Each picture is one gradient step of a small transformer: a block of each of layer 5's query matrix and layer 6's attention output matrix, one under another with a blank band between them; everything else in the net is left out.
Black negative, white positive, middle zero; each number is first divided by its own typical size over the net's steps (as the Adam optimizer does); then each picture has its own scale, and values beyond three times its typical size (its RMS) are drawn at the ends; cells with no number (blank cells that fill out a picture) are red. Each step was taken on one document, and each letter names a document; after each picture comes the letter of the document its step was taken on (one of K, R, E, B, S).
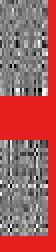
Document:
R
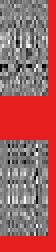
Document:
R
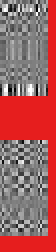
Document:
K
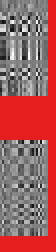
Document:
K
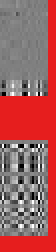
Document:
K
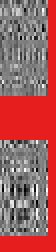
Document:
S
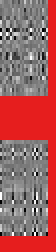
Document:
S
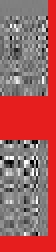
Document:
S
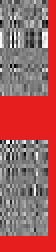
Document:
R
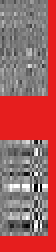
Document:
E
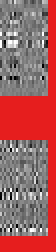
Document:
R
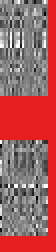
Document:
R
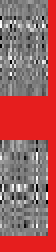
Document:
S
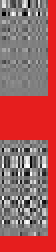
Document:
K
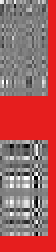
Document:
E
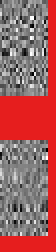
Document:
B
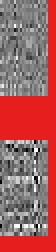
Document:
E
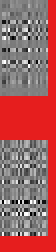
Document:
K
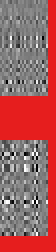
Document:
S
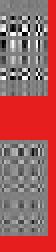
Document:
K
